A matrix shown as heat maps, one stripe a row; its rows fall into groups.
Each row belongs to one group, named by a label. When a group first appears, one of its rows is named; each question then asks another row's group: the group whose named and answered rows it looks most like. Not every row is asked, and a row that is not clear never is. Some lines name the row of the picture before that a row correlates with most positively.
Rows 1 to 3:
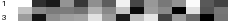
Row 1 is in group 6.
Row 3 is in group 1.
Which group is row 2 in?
6
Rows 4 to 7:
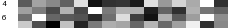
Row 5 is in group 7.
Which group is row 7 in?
6
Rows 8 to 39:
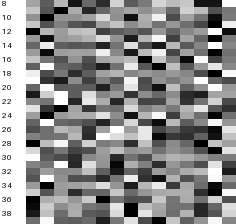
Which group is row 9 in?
6
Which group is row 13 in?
1
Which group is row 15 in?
1
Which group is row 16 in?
6
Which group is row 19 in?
6
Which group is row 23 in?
6
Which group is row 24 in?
1
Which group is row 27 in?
7
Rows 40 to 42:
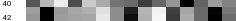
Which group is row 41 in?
1
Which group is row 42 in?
1
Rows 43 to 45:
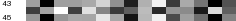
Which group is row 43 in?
1
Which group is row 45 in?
1
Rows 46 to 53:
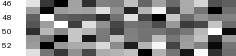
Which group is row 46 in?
6
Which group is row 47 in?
1
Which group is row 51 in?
6
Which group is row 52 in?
1
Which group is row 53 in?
6
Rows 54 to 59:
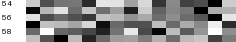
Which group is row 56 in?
7
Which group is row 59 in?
6
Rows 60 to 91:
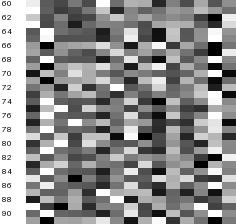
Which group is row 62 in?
7
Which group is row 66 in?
1
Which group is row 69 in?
1
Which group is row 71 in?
1
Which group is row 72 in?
6
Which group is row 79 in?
6
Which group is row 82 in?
7
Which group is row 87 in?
7
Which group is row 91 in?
1
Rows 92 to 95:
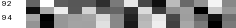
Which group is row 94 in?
1
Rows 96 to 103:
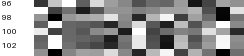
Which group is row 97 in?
7
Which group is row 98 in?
1
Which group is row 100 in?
6
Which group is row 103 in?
1
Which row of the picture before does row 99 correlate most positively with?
92
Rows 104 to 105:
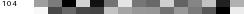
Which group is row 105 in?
7
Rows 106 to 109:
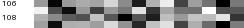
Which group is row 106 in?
1
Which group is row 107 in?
6
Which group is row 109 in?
1
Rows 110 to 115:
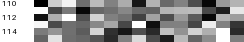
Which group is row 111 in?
7
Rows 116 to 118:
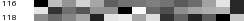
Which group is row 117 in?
6
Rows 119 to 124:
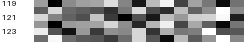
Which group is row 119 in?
1
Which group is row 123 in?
6
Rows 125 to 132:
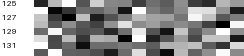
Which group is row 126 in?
6
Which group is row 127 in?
6
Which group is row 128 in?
7
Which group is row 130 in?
6
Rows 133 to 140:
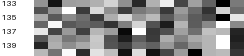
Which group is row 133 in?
1
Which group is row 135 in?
7
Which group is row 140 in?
6
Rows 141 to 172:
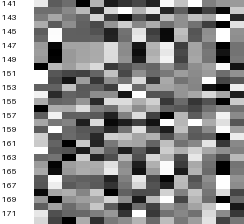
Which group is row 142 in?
7
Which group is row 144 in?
7
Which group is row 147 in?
1
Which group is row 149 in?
1
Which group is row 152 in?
6
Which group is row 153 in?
7
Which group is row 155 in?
7
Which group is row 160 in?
7
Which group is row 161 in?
6
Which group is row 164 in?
1
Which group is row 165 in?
1
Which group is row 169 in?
1
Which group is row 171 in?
6
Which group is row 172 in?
6
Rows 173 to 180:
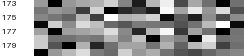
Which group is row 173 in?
1
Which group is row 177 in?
1
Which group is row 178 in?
6
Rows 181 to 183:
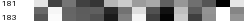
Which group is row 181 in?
7
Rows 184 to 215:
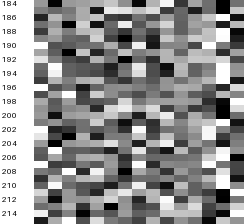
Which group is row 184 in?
1
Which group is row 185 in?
7
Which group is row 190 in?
6
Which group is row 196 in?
7
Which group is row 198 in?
7
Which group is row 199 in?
7
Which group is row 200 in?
1
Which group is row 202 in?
6
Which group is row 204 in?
1
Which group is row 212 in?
1
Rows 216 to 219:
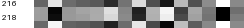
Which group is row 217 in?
1
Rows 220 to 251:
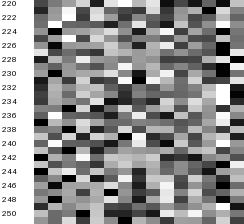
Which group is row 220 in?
7
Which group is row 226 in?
1
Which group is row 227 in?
7
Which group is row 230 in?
1
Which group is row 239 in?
6
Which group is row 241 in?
6
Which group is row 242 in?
7
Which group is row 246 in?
1
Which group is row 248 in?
1
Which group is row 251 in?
6
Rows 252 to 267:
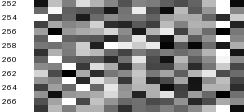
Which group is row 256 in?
1
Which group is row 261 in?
6
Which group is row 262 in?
6
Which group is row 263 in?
6
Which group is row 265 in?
1
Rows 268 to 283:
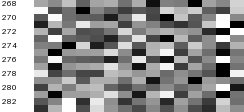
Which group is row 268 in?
6
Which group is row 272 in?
7
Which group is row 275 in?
1
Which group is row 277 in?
1
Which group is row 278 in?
7
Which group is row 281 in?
1
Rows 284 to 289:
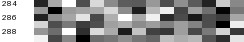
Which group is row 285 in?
1
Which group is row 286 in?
7
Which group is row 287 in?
7
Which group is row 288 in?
6
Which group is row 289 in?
7
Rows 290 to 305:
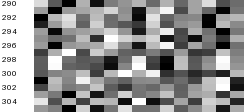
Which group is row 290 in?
6
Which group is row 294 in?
1
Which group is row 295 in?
7
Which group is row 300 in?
7
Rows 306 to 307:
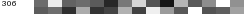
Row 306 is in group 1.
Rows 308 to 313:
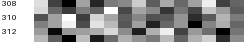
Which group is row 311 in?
6
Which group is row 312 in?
1
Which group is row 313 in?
6
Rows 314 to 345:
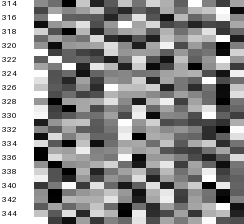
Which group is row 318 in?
6
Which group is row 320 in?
1
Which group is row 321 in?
7
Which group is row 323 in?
6
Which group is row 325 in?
6
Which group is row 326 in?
7
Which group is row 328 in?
1
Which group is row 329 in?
6
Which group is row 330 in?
6
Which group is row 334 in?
6
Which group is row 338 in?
6
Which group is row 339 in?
6
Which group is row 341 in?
1
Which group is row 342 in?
1
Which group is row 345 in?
6
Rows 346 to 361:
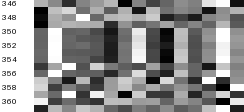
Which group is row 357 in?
6
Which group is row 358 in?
7
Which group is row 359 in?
6
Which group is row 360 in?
7
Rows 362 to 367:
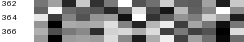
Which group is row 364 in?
6
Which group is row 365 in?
1
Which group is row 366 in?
7
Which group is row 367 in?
1
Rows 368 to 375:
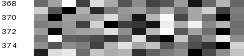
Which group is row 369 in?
6
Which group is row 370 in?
1
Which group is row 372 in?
1
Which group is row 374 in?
7
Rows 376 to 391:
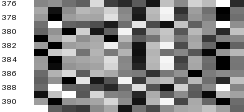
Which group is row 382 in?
1
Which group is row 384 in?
1
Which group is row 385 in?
1
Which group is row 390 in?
1
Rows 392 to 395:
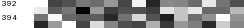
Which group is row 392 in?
6
